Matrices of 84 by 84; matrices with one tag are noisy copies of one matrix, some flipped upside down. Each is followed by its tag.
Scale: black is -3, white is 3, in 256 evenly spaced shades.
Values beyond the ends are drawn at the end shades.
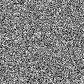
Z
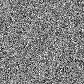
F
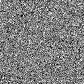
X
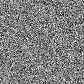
F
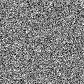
Z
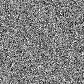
F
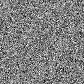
F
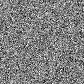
F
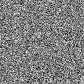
Z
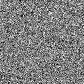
X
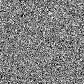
X
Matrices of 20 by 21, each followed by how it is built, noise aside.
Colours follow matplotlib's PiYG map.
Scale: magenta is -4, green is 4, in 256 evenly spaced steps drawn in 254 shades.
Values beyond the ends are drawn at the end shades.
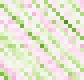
Toeplitz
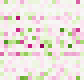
uneven rows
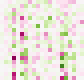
uneven columns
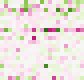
uneven rows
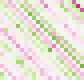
Toeplitz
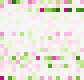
uneven rows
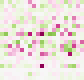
uneven rows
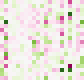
uneven columns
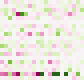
uneven rows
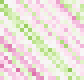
Toeplitz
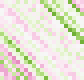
Toeplitz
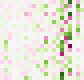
uneven columns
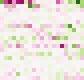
uneven rows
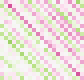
Toeplitz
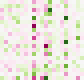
uneven columns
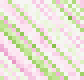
Toeplitz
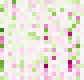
uneven columns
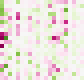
uneven columns
